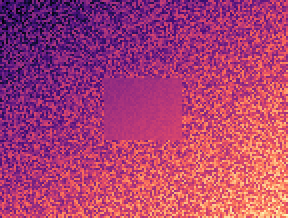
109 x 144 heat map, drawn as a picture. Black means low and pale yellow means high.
The field climbs toward the bottom right. There are no regular stripes. Fine speckle covers the field. An odd patch, calmer than its surroundings, sits in the centre. The top left is the ninth with the lowest average. No single row or column stands out from its neighbours.
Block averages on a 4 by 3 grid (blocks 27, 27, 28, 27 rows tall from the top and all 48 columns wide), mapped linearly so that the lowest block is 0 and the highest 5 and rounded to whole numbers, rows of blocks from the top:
0 1 2
1 2 3
2 3 4
3 4 5
